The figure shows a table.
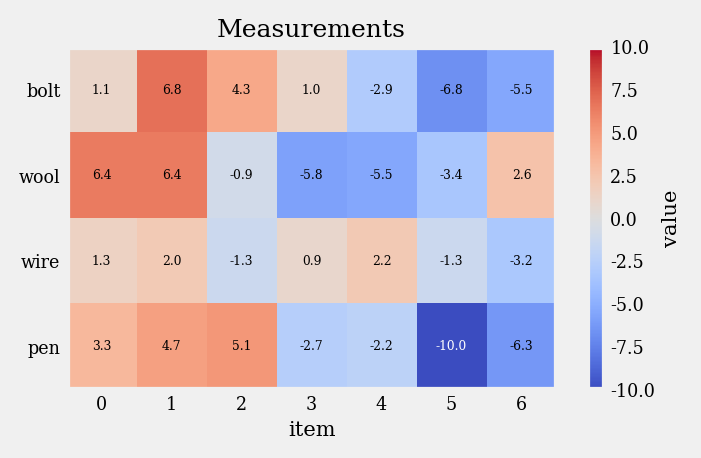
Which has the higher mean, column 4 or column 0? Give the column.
0
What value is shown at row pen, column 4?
-2.2
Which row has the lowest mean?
pen
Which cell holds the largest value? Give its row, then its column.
bolt, 1
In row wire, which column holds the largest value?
4
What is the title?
Measurements
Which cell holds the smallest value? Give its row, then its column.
pen, 5
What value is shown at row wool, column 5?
-3.4
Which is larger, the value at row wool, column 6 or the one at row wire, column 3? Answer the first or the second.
the first
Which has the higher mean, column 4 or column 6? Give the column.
4
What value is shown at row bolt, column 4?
-2.9
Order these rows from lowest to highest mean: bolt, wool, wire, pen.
pen, bolt, wool, wire
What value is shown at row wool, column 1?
6.4
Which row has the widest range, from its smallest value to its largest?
pen
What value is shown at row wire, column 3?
0.9
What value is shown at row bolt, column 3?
1.0
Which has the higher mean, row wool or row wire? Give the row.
wire
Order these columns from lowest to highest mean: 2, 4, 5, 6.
5, 6, 4, 2
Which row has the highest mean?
wire
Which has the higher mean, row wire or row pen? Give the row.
wire
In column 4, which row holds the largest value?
wire
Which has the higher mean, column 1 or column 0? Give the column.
1
